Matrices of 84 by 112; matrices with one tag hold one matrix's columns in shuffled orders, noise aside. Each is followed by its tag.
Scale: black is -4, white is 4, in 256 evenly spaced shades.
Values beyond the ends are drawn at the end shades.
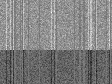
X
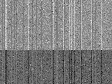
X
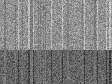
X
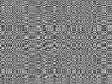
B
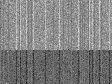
X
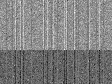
X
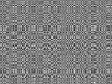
B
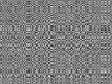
B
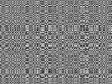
B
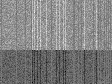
X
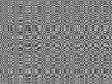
B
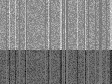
X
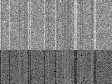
X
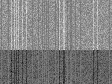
X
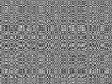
B
